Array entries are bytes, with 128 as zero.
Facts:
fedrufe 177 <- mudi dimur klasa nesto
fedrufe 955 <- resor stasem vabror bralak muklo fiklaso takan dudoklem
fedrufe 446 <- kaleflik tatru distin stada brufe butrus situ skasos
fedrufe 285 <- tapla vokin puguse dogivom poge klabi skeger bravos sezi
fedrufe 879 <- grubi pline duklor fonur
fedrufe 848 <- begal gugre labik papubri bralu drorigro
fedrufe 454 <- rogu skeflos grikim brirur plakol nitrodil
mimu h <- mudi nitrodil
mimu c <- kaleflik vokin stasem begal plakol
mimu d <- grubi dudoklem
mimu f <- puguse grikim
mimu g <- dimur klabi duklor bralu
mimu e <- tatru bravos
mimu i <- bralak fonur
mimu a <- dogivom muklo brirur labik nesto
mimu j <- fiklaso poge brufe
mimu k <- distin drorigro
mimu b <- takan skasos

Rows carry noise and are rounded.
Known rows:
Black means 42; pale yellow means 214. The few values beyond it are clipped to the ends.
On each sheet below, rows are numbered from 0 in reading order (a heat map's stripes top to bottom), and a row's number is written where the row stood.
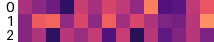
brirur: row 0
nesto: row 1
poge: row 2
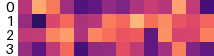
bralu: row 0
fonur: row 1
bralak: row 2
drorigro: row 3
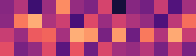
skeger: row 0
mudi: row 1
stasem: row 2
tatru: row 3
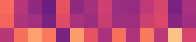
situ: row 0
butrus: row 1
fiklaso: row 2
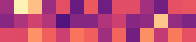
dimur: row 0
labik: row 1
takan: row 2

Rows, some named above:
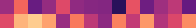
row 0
klabi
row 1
dudoklem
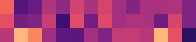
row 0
distin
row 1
tatru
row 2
bralu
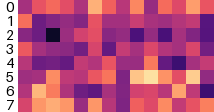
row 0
muklo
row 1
kaleflik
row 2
vokin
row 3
brufe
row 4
plakol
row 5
duklor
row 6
bralu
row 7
dudoklem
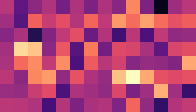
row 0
grikim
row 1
pline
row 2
dogivom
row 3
dimur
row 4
klasa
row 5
grubi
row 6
begal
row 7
nitrodil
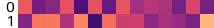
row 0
tatru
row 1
klasa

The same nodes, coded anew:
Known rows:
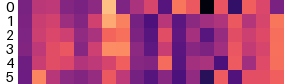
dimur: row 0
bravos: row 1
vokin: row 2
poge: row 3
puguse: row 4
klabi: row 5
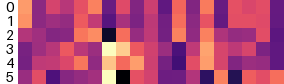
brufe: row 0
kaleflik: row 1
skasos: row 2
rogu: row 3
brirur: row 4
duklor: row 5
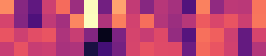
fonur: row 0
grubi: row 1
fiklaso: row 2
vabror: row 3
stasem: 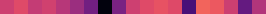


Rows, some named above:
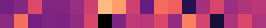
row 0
mudi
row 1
bralu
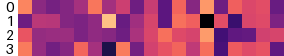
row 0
tatru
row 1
dimur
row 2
drorigro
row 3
distin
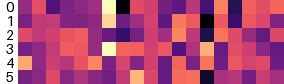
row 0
duklor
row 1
dimur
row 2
bralak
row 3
grikim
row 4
brufe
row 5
nesto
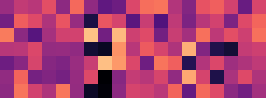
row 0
dudoklem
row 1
dogivom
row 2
pline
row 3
labik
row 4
mudi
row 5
bralu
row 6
muklo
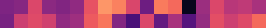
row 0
klasa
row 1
vokin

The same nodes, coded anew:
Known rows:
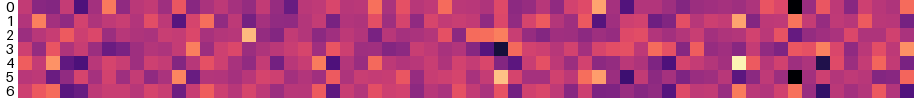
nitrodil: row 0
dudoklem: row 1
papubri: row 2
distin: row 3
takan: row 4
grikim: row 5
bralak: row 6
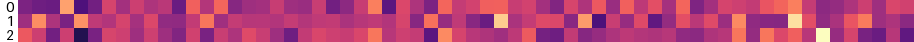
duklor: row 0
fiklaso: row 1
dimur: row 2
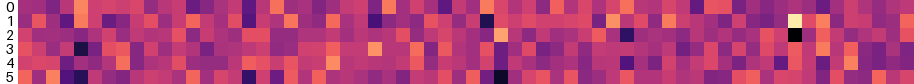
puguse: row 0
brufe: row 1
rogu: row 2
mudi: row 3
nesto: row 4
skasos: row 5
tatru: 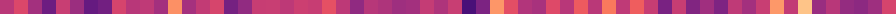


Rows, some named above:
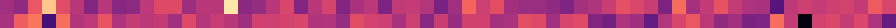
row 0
drorigro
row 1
muklo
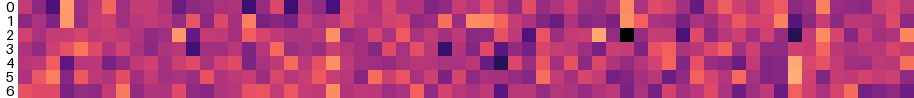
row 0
klabi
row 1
bralu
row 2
plakol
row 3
vokin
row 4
kaleflik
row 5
stasem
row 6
nesto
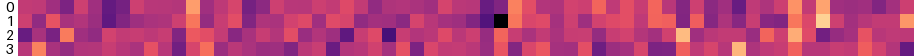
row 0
tatru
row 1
distin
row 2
grubi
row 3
dudoklem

